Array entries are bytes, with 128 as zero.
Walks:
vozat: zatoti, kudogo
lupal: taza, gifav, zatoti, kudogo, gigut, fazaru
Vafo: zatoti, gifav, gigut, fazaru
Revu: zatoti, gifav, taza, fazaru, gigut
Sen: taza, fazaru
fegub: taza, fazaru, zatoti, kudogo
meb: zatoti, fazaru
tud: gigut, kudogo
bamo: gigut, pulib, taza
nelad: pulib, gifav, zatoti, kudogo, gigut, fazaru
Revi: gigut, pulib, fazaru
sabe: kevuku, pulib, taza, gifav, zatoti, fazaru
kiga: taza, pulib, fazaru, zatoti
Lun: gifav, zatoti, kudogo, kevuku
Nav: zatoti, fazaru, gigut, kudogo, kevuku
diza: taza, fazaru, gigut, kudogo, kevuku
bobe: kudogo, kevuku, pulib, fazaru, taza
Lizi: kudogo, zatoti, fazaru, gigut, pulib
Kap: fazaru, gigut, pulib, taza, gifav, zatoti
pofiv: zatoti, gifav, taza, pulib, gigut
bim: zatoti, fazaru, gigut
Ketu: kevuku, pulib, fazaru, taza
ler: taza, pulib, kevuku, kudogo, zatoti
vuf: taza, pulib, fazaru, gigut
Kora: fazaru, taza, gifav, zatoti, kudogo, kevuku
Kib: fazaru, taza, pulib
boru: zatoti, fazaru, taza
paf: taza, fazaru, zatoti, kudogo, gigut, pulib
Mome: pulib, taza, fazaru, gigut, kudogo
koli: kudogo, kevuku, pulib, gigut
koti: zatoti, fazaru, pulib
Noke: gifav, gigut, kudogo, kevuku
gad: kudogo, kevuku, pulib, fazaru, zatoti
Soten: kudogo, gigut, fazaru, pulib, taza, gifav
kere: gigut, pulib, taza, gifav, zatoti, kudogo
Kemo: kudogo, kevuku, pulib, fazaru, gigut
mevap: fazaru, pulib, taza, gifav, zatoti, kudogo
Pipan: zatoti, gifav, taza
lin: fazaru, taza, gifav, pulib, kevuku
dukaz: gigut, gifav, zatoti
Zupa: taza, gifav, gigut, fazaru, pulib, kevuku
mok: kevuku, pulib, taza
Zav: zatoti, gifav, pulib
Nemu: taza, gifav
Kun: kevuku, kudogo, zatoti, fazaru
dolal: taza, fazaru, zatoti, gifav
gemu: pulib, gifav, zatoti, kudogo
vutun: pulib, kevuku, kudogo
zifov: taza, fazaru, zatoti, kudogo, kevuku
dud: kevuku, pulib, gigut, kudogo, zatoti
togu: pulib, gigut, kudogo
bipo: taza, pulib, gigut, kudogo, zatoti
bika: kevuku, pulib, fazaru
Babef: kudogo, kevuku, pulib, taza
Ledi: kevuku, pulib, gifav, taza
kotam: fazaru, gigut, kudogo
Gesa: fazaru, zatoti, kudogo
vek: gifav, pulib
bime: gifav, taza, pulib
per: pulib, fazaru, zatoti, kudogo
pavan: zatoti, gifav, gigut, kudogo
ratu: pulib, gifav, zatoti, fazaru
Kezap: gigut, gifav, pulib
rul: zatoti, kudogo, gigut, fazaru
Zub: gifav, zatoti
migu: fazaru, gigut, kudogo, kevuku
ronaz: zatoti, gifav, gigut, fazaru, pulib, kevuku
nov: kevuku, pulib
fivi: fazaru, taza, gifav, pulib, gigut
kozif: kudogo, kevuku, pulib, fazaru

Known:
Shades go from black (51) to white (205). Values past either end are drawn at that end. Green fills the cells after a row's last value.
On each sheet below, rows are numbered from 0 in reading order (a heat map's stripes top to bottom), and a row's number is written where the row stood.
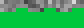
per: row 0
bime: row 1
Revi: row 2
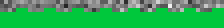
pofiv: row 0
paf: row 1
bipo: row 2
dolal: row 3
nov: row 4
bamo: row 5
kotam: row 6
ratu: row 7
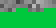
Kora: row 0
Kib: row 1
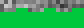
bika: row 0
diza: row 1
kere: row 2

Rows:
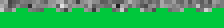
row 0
vozat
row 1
sabe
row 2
meb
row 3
fegub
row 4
Kezap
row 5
Zav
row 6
Nav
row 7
koli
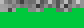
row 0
Gesa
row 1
Babef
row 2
mok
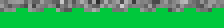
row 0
Mome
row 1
nelad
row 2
Pipan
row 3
vutun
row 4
Vafo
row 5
Lun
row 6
vuf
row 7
Kap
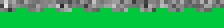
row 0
boru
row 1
ronaz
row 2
Noke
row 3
lin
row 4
rul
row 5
vek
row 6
lupal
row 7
Revu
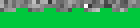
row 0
Kemo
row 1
bim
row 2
fivi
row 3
tud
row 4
dud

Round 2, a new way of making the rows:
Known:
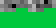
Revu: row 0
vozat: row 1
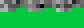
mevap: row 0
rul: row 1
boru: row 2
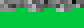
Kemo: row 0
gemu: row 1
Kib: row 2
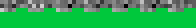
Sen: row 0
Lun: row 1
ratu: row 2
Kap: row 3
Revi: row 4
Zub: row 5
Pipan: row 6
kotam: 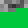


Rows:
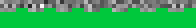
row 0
migu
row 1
mok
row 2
Kezap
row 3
togu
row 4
Nemu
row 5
ronaz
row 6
diza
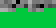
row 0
koti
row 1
bim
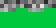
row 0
bime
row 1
nov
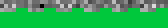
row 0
lin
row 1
Vafo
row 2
Noke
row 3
Soten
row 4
kere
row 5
Ledi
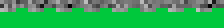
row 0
Ketu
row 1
Lizi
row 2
lupal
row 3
pofiv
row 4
Zupa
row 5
koli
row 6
kozif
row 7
meb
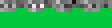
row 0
Kora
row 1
vutun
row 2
bipo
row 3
Nav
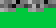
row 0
kiga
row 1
ler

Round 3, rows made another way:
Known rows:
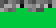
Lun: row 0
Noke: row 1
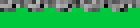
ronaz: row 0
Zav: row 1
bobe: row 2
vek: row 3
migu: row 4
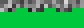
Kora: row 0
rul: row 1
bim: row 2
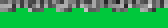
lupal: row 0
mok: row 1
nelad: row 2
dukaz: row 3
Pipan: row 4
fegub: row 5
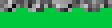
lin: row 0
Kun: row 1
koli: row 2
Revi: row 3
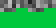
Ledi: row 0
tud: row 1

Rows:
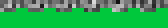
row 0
sabe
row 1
pofiv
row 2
Revu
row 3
koti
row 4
gemu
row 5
nov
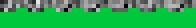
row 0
vozat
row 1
meb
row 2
Kib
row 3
Babef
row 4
Zupa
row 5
Nav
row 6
gad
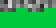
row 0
boru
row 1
pavan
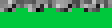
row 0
fivi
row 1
kotam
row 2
Kemo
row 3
Vafo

